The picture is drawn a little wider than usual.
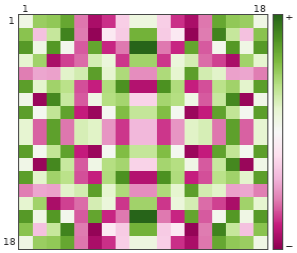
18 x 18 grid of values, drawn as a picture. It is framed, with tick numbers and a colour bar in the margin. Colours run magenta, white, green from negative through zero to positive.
Seam: none. Odd rows or columns: none. Slope: none. Mirror symmetry: left to right and top to bottom. Calmest part: centre.
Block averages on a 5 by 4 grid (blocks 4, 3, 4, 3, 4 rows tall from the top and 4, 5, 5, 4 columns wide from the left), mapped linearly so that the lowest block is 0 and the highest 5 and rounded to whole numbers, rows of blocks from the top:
5005 / 3223 / 4004 / 3223 / 5005
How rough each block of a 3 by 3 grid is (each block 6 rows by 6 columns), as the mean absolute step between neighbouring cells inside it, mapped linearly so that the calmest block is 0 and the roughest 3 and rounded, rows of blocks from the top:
2 1 2
3 0 3
2 1 2
